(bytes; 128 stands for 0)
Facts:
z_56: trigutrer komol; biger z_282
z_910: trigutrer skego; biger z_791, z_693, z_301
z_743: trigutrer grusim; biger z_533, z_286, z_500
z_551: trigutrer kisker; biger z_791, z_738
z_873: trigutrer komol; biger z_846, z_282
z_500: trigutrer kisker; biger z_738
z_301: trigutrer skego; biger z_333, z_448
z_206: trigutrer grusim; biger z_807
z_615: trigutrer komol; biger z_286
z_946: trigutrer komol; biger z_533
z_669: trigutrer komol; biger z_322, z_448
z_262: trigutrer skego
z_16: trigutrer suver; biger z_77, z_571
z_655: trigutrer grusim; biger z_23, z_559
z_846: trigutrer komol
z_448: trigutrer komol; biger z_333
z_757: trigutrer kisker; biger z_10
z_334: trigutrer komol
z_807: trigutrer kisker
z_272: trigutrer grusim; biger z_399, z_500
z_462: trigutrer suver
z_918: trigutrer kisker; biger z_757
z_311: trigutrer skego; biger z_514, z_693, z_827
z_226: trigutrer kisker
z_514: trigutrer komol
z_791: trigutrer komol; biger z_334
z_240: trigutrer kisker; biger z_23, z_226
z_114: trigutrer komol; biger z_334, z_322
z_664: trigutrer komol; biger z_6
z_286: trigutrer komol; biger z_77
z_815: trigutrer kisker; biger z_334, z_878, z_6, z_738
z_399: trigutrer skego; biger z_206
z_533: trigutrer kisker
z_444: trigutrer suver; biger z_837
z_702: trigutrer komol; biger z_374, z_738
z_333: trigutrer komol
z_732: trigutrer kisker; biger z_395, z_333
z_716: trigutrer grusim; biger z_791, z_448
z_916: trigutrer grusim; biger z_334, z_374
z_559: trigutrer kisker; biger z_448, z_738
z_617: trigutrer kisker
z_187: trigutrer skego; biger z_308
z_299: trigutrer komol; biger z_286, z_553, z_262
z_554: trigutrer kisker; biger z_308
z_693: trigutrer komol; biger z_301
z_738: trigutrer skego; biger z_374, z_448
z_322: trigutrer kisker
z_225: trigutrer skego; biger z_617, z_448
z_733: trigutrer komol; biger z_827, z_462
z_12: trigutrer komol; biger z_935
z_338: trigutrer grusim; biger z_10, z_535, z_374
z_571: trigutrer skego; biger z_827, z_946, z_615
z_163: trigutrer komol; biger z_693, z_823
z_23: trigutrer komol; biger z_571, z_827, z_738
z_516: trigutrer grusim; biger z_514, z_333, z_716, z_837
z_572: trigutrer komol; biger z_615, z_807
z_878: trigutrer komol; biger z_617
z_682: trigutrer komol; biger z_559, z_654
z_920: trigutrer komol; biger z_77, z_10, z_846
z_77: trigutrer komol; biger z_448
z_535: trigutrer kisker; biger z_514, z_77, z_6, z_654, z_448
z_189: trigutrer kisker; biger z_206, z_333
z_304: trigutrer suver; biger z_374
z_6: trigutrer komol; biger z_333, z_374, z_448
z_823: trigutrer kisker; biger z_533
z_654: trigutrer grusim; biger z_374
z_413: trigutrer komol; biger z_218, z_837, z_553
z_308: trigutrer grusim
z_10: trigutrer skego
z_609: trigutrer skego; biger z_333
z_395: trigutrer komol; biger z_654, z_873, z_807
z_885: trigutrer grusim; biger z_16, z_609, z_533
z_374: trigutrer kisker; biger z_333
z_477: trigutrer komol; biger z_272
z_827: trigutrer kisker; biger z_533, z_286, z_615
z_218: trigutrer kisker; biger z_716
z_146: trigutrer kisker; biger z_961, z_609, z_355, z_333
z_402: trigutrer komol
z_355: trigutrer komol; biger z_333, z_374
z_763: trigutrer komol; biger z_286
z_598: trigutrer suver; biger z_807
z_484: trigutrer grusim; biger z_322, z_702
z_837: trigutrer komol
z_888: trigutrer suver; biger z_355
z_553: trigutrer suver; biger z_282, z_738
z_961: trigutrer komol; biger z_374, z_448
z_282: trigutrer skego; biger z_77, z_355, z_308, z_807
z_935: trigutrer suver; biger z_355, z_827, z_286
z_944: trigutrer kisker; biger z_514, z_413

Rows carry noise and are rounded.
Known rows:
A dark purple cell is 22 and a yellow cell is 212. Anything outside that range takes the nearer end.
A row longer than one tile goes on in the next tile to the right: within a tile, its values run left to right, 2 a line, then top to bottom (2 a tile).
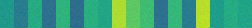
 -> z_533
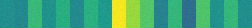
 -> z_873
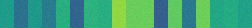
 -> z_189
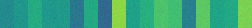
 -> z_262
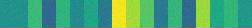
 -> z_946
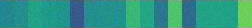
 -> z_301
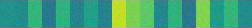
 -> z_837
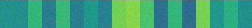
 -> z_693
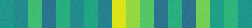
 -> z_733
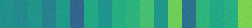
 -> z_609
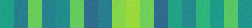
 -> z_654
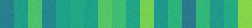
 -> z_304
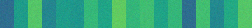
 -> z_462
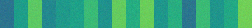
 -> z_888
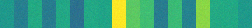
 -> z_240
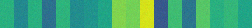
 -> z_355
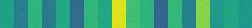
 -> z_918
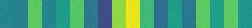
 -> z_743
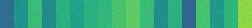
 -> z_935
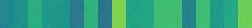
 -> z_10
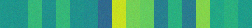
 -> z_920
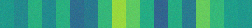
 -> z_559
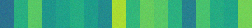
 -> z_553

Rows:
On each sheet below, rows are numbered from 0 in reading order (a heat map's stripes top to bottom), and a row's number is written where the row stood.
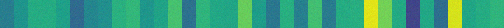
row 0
z_225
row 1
z_827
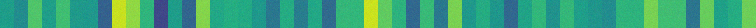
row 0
z_286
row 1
z_944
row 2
z_444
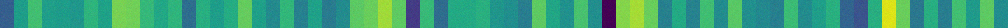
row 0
z_16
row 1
z_6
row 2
z_206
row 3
z_516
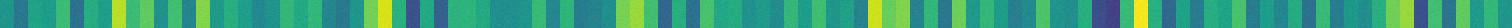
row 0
z_807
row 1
z_77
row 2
z_669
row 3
z_395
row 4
z_716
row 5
z_333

